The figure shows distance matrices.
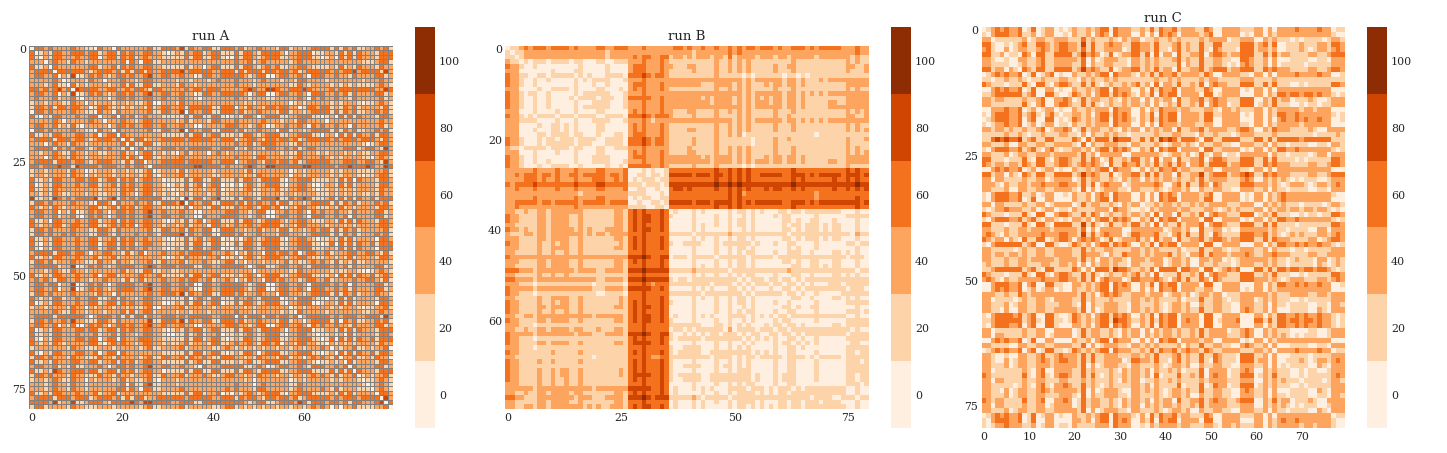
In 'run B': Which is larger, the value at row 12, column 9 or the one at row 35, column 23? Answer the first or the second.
the second
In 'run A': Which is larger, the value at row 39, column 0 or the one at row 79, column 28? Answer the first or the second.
the first
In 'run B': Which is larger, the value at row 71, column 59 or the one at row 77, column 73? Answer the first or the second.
the first
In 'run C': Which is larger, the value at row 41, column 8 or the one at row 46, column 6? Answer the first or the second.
the first
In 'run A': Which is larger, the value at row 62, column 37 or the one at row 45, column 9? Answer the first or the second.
the first
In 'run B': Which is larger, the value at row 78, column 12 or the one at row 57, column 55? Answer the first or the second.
the first
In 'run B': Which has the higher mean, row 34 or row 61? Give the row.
34
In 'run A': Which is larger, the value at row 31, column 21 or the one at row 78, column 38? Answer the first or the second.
the second
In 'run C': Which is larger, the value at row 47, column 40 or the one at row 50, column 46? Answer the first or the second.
the second
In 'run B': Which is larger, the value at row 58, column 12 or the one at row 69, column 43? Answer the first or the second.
the first
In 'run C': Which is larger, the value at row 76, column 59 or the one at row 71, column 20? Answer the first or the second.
the first
